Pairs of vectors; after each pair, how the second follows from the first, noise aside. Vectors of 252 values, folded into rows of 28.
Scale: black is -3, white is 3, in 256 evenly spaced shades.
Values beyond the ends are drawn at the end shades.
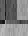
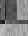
copied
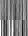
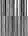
reversed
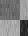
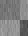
shrunk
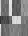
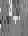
partly zeroed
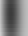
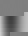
partly zeroed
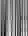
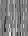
partly zeroed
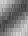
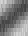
copied
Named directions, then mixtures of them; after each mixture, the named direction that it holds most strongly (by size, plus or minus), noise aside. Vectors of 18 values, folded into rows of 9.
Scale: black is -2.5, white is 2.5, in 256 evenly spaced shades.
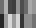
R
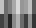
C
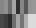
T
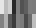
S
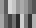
R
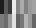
S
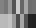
T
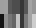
R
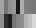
T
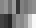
T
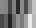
T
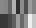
T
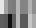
C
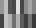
R
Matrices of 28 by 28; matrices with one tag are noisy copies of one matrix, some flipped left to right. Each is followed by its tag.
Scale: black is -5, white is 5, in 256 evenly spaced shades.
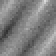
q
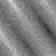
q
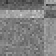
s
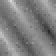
q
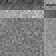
s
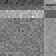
s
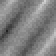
q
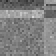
s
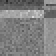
s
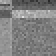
s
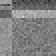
s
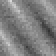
q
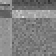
s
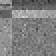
s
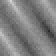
q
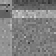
s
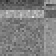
s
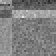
s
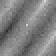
q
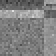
s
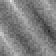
q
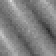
q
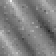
q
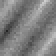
q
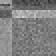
s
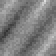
q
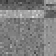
s
